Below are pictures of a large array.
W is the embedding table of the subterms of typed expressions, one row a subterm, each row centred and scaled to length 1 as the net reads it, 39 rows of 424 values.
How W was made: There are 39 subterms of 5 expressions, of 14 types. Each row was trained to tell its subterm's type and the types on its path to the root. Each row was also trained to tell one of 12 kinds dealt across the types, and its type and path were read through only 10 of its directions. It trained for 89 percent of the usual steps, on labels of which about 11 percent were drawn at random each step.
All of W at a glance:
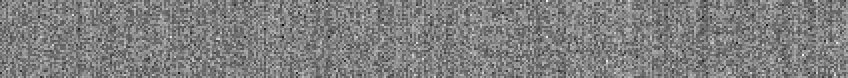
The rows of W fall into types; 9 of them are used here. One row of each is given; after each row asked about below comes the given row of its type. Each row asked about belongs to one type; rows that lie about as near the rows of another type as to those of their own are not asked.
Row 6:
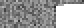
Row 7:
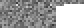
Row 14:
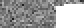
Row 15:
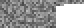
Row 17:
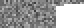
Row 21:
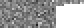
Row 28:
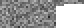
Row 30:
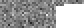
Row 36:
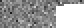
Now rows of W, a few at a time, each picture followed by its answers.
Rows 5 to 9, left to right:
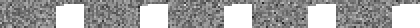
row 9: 30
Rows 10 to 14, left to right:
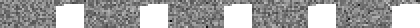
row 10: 6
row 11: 14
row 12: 7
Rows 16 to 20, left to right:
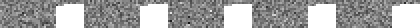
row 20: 17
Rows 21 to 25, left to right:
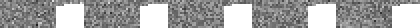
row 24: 14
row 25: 21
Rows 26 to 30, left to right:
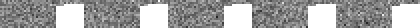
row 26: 17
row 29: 6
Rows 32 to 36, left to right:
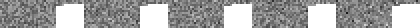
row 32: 15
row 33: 6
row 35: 7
